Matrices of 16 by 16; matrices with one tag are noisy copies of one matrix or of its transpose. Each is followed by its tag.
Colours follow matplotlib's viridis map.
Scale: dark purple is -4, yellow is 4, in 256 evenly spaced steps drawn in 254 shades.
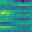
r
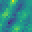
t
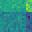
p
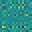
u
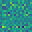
u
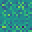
u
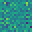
u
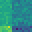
p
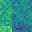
p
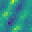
t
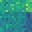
p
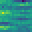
r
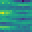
r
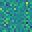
u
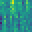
r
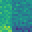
p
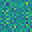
u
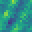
t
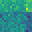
p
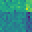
p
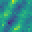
t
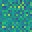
u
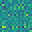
u
